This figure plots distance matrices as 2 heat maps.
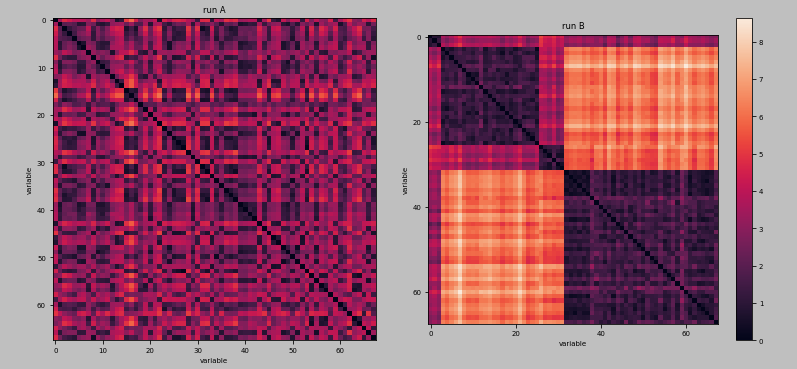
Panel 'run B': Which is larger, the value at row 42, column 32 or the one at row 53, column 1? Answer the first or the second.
the second
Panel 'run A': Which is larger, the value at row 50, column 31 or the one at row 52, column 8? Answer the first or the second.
the second
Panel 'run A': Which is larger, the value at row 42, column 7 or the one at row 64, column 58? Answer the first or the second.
the second
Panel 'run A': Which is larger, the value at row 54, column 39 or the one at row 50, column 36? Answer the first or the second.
the first
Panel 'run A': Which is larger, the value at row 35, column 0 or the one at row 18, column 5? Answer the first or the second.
the first
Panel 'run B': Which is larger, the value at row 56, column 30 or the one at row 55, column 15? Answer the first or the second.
the second
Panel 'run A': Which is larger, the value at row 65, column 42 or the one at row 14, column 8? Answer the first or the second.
the second
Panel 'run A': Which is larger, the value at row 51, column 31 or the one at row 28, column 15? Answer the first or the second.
the second
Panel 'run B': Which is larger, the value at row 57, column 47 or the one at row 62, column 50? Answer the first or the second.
the first
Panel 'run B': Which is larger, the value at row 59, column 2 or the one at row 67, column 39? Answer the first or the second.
the first
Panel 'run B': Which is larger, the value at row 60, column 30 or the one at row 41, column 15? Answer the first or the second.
the first
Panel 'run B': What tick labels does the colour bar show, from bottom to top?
0, 1, 2, 3, 4, 5, 6, 7, 8
